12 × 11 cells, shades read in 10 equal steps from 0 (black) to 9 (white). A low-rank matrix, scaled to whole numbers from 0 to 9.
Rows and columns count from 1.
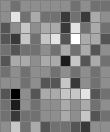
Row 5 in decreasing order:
6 6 5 5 4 4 4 4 4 3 3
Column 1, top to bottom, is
5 5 3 3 4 3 4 5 3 4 4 5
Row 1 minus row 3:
2 -1 -2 0 -1 -1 3 -4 1 -2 0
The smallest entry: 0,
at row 9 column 2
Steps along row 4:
down up down up up down up down same down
